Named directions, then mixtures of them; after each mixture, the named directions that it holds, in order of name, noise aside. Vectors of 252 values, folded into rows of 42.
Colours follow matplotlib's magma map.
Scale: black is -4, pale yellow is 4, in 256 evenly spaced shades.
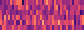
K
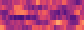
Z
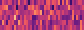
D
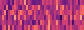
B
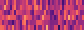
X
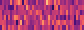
B, D, K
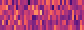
D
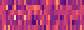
B, D, X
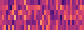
B, X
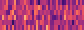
B, X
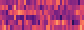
B, D, Z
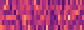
X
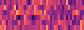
D, X, Z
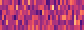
D, K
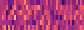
B, X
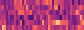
B, K, Z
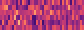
D, K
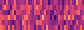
X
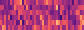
B, K, Z
